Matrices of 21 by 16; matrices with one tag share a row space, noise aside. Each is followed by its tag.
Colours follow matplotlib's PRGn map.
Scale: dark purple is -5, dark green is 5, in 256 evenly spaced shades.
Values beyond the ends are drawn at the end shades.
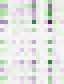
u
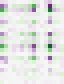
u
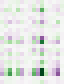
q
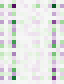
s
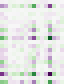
u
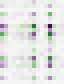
u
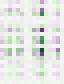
q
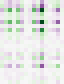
q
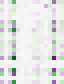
s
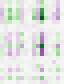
q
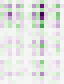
q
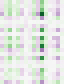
q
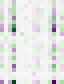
s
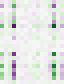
s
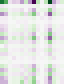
u
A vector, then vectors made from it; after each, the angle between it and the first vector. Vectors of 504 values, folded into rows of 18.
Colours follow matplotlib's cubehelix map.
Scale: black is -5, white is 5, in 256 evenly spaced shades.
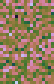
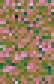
nearly parallel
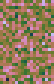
partly aligned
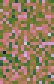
orthogonal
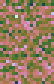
nearly opposite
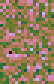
partly aligned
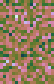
nearly opposite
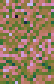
nearly parallel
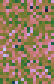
partly aligned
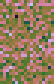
nearly parallel
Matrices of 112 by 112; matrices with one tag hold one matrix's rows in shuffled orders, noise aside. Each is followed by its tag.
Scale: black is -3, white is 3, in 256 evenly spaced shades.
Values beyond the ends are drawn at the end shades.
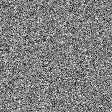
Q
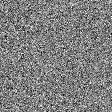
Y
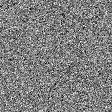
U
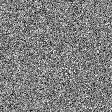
Q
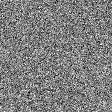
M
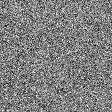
Y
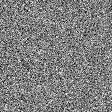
Y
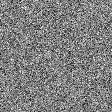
M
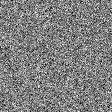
Q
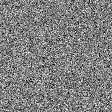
Q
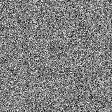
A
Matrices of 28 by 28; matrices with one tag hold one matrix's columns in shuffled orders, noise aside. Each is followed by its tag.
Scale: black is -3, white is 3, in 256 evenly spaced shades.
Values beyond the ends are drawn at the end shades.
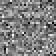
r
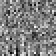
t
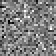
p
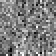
t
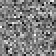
r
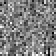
t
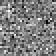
p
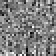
t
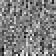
t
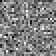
p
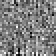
t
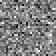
r
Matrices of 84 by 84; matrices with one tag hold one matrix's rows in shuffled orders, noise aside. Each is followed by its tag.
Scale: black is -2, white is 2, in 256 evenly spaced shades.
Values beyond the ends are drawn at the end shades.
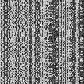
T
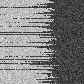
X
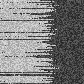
X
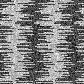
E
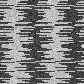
E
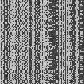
T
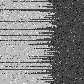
X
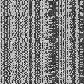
T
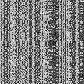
T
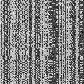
T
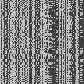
T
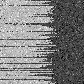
X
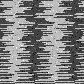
E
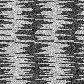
E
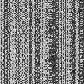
T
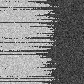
X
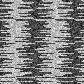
E
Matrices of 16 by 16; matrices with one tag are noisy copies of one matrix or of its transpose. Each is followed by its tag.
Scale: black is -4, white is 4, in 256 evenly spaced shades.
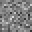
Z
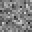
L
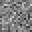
Z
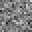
L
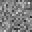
Z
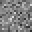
Z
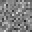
Z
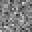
L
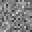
Z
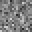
L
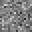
Z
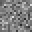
Z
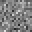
Z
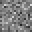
Z
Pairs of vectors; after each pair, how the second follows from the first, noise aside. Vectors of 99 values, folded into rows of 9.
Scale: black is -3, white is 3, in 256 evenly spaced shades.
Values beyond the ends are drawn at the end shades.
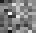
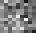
reversed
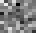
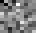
negated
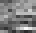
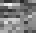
reversed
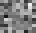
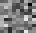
negated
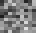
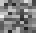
negated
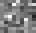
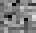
negated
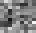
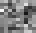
reversed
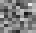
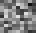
negated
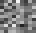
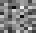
reversed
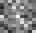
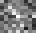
reversed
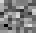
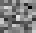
reversed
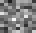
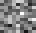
reversed
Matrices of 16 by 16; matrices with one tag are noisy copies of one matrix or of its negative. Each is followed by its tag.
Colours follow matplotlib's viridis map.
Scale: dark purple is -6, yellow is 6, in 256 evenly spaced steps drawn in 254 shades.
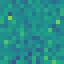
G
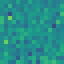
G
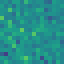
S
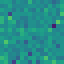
G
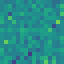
G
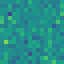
G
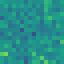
S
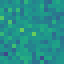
S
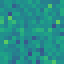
G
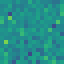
G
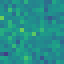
S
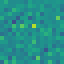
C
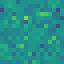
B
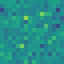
B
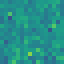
G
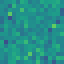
G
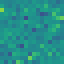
B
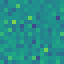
C
